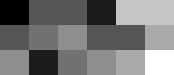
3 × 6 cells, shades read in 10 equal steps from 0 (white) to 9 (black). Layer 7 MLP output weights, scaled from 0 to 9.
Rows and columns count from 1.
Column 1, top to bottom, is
9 6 4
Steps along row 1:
down same up down same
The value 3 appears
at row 2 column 6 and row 3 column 5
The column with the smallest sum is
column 6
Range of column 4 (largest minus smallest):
4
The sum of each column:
19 19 15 18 11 5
